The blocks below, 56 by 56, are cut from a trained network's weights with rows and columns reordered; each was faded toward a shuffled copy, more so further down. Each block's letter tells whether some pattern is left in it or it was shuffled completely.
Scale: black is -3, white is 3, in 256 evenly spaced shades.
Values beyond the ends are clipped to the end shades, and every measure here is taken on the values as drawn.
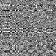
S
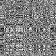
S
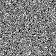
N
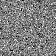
N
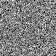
N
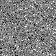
N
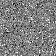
N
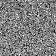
N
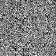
S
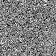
N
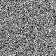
N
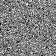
N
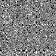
S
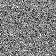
N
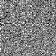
S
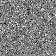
N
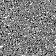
N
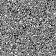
N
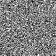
S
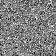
N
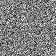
N
